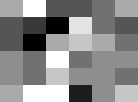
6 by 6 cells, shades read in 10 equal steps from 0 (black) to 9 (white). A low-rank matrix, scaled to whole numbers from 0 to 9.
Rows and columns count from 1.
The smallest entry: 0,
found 2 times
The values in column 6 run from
3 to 7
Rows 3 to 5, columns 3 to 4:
6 7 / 9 4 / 7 5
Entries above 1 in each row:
6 5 5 6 6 5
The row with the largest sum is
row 6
